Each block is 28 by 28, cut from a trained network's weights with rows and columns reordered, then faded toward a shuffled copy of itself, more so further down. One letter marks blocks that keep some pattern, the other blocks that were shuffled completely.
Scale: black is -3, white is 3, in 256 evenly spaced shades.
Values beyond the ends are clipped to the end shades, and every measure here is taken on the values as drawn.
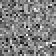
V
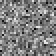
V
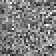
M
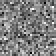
V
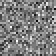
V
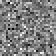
V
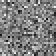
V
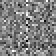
V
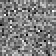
M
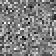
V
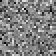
M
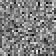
V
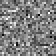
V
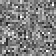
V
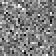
M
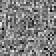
V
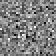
V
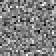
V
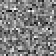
V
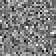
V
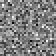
M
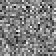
V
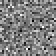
M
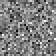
M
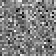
V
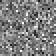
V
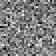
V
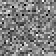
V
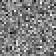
M
